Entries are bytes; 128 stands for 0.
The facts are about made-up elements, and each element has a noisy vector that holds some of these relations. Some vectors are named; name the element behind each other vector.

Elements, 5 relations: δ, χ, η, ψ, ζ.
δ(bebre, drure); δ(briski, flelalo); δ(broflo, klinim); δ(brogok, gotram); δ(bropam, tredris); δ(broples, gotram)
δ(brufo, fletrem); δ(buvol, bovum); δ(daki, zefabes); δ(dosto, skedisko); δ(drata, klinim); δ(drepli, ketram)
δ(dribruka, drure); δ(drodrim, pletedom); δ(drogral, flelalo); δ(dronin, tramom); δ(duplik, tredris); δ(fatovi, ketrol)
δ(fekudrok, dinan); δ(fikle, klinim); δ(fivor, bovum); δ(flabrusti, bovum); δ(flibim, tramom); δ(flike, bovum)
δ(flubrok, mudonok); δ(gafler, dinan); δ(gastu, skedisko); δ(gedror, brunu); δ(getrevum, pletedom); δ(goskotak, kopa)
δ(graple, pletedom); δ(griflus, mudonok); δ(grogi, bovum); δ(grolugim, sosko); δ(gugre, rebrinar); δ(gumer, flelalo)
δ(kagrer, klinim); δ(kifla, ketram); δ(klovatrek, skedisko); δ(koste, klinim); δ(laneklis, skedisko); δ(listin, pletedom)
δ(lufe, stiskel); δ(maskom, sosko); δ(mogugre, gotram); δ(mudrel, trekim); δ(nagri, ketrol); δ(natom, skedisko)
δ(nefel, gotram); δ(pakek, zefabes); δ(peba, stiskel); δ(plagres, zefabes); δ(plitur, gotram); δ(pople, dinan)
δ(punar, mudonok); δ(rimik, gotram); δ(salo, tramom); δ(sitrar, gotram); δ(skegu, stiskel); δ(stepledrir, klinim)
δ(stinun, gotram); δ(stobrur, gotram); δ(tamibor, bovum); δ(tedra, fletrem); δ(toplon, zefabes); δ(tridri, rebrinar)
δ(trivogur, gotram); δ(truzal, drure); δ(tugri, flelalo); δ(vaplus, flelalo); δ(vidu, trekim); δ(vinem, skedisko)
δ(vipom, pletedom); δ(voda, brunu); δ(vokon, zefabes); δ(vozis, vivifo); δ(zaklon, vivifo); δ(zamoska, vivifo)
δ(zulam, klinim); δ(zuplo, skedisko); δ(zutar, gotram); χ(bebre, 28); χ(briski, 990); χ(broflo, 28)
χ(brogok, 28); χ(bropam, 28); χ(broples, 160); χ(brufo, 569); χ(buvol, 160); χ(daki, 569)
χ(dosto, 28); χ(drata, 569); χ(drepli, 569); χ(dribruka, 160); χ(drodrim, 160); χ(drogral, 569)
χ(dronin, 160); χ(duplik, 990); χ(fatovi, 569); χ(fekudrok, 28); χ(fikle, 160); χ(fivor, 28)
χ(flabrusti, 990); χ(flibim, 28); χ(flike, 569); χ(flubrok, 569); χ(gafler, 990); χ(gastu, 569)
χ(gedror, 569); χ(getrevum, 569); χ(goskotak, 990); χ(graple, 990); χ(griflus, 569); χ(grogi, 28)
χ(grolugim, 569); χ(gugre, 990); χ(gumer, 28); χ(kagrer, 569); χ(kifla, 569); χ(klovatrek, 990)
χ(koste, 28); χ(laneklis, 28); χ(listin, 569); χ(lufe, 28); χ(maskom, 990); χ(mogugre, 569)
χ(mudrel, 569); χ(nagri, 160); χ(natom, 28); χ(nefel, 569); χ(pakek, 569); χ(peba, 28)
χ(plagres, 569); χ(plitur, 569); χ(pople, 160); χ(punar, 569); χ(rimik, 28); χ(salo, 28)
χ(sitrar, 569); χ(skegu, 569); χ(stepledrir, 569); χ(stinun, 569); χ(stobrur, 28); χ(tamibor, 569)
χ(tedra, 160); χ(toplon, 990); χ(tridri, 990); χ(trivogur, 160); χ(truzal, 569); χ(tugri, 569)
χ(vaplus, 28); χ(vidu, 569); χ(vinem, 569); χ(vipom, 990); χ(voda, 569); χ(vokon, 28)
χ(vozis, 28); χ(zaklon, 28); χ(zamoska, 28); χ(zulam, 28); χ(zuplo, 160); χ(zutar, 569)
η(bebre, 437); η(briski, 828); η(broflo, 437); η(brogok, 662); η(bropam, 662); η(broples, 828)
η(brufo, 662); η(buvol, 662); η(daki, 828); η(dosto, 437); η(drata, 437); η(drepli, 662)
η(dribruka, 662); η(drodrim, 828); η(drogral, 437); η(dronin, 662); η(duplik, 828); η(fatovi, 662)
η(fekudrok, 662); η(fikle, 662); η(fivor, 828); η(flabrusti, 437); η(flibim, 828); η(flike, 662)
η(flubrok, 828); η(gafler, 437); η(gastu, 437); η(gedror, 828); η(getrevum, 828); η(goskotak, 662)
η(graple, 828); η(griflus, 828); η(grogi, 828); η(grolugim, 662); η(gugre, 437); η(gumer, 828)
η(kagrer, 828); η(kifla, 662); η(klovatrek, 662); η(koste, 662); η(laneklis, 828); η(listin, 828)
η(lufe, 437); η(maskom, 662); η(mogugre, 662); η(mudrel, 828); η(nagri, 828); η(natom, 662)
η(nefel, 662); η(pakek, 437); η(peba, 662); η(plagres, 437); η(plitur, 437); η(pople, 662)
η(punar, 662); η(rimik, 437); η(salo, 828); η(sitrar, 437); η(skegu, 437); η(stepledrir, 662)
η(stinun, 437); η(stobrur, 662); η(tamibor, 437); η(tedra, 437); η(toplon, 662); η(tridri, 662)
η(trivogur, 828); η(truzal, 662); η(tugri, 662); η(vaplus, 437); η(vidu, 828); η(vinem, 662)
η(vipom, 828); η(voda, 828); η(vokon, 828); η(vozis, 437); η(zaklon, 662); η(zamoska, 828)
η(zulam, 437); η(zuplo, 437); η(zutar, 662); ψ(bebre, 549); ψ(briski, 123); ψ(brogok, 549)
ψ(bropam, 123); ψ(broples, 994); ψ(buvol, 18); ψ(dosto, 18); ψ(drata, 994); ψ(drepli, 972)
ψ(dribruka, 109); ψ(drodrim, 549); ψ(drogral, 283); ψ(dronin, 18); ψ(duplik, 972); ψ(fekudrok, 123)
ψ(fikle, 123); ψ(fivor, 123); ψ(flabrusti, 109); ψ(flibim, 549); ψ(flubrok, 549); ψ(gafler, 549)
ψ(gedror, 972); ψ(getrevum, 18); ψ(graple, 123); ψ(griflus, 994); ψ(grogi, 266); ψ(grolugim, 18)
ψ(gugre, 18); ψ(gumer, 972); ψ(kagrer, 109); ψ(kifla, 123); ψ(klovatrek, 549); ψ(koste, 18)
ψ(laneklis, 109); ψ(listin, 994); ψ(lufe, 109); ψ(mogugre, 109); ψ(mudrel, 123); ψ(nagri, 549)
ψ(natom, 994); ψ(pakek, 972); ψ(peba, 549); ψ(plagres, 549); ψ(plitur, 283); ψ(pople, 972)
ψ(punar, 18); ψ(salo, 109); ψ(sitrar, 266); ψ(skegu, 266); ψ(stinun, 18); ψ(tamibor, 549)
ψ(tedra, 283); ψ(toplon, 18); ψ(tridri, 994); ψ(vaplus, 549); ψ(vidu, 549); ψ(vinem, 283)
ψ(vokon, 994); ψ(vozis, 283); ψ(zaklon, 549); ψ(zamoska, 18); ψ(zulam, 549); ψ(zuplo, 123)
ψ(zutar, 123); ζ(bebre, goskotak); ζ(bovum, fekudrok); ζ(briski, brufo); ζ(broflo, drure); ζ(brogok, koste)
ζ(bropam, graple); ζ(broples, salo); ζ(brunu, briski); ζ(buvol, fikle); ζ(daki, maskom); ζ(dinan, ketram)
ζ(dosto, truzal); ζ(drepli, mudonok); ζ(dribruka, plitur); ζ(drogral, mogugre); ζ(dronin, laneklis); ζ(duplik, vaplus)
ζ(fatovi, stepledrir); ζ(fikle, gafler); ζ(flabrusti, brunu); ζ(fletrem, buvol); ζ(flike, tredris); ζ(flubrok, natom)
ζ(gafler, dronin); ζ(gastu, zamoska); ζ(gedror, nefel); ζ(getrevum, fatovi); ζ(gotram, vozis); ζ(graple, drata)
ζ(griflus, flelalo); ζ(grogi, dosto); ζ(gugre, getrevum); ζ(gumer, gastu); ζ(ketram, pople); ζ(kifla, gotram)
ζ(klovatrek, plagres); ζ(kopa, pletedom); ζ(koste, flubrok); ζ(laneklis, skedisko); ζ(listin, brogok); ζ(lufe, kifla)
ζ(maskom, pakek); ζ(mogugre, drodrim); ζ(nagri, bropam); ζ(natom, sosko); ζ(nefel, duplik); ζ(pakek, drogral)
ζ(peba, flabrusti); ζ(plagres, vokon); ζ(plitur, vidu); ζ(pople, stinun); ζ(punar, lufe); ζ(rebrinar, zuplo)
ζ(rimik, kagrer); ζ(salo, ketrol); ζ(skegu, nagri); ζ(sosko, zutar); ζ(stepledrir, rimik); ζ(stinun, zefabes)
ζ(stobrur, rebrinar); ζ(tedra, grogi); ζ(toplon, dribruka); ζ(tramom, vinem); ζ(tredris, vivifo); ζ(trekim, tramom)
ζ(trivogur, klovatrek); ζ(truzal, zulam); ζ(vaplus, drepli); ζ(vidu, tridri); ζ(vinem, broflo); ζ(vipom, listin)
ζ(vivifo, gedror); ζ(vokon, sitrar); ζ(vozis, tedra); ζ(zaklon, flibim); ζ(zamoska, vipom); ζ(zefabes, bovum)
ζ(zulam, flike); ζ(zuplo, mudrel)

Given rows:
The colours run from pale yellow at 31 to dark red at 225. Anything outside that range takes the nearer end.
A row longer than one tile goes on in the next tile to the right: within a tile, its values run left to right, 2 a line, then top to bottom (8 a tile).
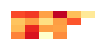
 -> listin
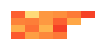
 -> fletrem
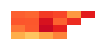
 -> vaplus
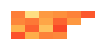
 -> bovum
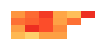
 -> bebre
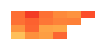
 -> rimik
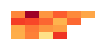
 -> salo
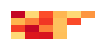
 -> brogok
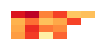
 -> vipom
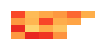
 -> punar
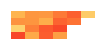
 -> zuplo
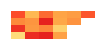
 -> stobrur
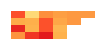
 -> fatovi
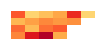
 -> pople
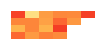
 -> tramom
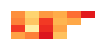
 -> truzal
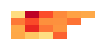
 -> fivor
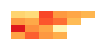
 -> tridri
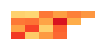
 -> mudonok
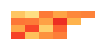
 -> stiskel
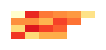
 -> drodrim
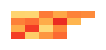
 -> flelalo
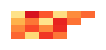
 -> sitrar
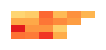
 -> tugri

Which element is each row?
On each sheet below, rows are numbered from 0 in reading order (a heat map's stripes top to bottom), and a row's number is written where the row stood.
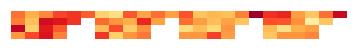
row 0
nefel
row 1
skedisko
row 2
gotram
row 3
vozis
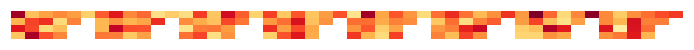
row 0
koste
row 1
flubrok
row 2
broples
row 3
bropam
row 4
kagrer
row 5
skegu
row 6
grogi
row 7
flike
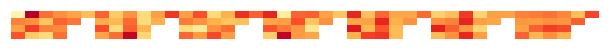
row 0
mudrel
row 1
kifla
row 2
tedra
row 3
natom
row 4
maskom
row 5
fekudrok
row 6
plagres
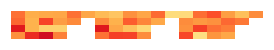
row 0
mogugre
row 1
grolugim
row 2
tamibor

